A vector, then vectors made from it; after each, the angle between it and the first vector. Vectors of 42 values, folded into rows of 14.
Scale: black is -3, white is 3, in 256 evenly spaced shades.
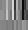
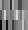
orthogonal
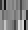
orthogonal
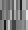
partly opposed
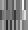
partly opposed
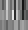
nearly parallel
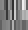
nearly opposite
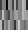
partly opposed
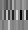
orthogonal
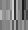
nearly parallel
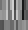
nearly parallel
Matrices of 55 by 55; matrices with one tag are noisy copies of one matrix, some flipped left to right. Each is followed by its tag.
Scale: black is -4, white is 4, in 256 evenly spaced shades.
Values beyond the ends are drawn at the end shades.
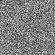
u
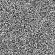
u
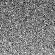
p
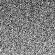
p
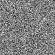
u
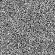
u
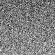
p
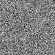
u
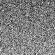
p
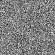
u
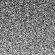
p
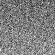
p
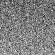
p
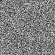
u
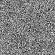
u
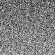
p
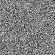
u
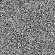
u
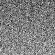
p
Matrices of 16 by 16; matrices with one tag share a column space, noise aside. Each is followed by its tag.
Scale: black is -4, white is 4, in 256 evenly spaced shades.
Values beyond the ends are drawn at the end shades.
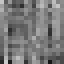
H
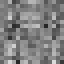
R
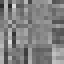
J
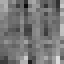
H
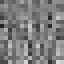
R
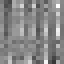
H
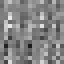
R
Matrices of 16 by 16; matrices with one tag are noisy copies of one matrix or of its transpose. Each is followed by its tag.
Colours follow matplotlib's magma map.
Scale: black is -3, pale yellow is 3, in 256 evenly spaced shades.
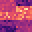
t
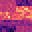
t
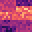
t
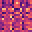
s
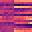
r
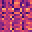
s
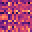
s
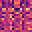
s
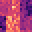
t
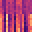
r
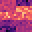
t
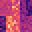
t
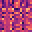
s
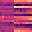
r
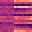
r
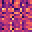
s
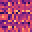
s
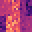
t
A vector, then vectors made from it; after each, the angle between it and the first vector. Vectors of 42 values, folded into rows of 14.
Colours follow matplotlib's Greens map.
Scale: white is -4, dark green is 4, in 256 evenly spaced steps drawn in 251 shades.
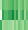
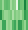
partly opposed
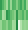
orthogonal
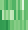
partly opposed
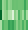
nearly opposite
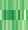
partly aligned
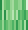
partly opposed
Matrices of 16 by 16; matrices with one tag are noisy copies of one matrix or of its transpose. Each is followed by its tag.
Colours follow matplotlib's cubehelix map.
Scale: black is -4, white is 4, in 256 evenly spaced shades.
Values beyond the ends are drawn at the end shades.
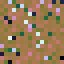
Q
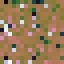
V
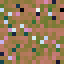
Q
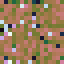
V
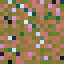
Q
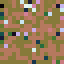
V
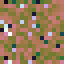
V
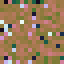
V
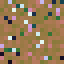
Q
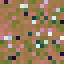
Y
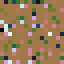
V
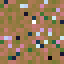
Y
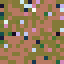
V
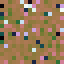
V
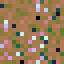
Y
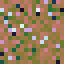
Q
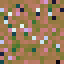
Q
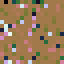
V
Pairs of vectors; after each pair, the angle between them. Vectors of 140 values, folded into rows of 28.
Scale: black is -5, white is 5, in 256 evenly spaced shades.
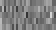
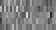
nearly opposite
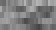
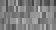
partly opposed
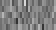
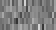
nearly parallel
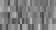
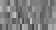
nearly parallel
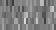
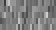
partly opposed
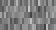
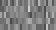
nearly parallel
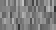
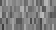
partly aligned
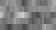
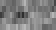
nearly opposite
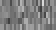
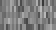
nearly opposite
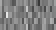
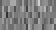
nearly opposite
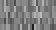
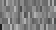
orthogonal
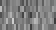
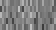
nearly opposite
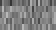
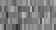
orthogonal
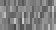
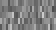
orthogonal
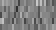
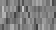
partly aligned
